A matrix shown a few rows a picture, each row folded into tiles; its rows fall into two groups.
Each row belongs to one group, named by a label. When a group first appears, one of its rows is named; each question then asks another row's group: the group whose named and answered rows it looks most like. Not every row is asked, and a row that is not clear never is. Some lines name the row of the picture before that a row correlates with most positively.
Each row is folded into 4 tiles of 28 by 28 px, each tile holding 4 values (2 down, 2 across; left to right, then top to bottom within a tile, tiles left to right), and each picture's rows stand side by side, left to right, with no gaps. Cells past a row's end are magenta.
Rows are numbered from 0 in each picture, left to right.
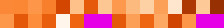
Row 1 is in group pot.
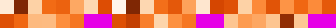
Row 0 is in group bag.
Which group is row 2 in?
pot
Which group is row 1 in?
bag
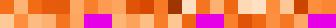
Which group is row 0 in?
pot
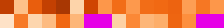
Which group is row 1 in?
pot
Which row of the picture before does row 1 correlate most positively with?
0
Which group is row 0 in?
pot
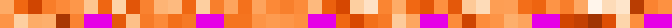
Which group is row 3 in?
pot
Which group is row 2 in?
bag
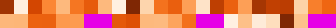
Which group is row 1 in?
bag
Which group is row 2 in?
pot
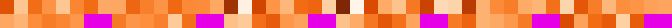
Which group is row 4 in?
bag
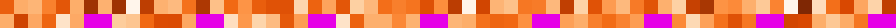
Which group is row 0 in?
pot
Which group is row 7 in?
bag
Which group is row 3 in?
pot
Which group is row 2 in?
pot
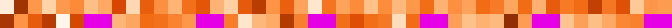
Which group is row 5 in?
pot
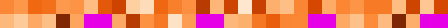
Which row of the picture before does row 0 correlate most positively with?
4
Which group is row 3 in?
pot
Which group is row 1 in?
pot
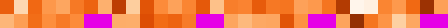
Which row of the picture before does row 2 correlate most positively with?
0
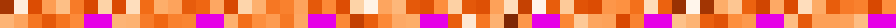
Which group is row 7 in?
pot
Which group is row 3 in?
pot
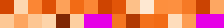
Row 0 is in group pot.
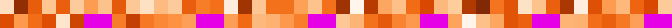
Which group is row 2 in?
bag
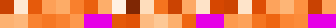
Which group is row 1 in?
bag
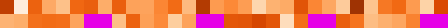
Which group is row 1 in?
pot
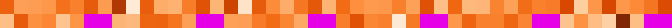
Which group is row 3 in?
pot
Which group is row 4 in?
pot
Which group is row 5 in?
pot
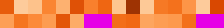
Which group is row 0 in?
pot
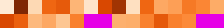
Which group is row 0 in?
bag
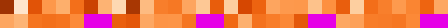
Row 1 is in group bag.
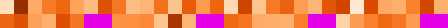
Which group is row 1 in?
pot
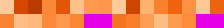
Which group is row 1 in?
bag
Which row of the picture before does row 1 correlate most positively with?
2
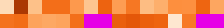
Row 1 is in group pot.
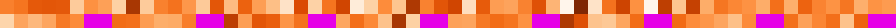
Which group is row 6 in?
bag
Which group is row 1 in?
bag
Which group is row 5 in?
bag
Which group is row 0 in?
pot
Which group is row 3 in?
pot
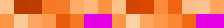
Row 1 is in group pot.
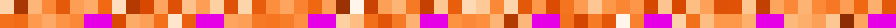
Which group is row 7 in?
pot
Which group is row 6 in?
pot
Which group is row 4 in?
pot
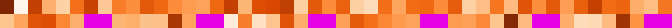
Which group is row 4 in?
pot
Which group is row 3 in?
pot
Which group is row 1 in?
pot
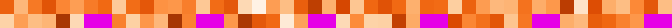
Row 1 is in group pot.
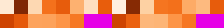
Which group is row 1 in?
bag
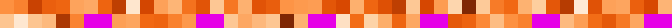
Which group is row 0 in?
pot
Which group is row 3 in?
pot
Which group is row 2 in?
pot
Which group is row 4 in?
bag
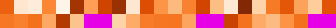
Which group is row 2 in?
bag
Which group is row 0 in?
pot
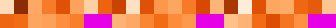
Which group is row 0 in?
bag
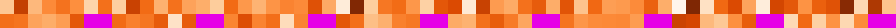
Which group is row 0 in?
bag
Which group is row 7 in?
pot
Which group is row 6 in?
bag
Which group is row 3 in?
bag
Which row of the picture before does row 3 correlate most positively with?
0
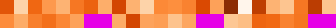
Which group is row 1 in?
pot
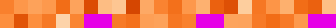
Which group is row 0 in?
pot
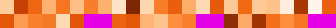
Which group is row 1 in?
bag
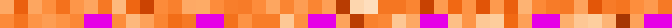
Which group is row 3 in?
pot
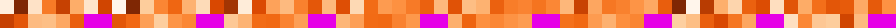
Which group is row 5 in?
bag
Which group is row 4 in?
pot
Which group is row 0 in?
bag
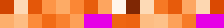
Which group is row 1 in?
bag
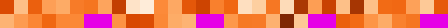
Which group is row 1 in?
pot
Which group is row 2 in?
pot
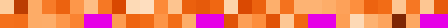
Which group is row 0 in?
bag
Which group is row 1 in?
pot
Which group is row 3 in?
pot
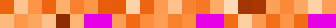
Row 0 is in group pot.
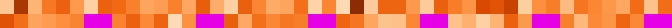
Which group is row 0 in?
bag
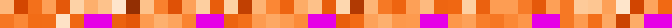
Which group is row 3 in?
bag
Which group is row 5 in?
pot
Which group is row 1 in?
bag
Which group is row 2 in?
bag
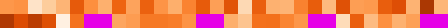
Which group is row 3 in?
pot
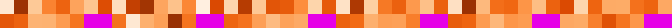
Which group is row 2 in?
bag
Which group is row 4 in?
bag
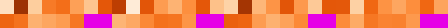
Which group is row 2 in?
bag
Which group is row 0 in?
bag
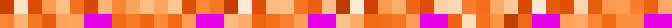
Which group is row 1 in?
pot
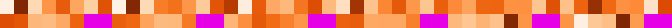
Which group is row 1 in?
bag
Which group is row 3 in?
bag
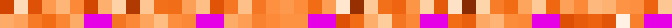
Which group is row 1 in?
bag
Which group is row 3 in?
bag
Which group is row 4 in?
bag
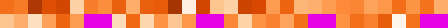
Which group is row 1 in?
pot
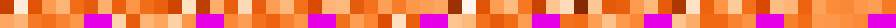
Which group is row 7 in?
bag
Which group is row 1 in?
pot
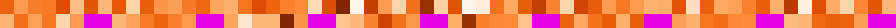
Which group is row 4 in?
pot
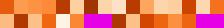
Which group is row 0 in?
pot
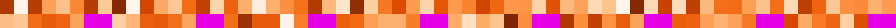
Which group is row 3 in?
bag
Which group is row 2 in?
pot
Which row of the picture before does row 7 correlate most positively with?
1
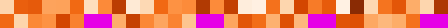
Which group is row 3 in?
bag
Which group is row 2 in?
pot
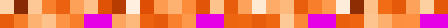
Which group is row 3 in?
bag
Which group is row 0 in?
bag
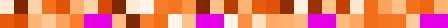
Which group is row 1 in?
pot
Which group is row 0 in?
bag
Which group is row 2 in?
pot
